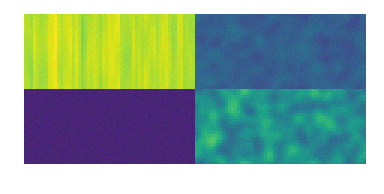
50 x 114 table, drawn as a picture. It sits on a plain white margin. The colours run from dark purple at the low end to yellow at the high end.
It is made of 2 by 2 panels. Panel 1,1: very high, streaked downward, faint in contrast. Panel 1,2: low, blotchy, faint in contrast. Panel 2,1: very low, flat. Panel 2,2: middling, blotchy.
